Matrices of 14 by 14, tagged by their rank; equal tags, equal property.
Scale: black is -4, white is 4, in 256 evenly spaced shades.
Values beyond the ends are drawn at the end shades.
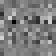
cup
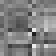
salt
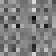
salt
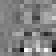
salt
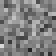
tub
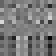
salt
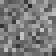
tub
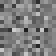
cup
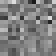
cup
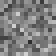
tub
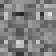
cup
